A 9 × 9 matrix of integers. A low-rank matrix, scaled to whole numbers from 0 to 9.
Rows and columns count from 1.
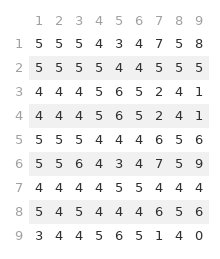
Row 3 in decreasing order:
6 5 5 4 4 4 4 2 1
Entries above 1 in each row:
9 9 8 8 9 9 9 9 7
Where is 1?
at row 3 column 9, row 4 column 9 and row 9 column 7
